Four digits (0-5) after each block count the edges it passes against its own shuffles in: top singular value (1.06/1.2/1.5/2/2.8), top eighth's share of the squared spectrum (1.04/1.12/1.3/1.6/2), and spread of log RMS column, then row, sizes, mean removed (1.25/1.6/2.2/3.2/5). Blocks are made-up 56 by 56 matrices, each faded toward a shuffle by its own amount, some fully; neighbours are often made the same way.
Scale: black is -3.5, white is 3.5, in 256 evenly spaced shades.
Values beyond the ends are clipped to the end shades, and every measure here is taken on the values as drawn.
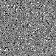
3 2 1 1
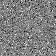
0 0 0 0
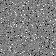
0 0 0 0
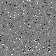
1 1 0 0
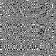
4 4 2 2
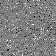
2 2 0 0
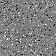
0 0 0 0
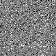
3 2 1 1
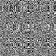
4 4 3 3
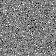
0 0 0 0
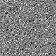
3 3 1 1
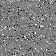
2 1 0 1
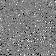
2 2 0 1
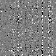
3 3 3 2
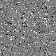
1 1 1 1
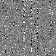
2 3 2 1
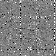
3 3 2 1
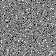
2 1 0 0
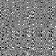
4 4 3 2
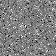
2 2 0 0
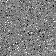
2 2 0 0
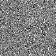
0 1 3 0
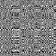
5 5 3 3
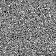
0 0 0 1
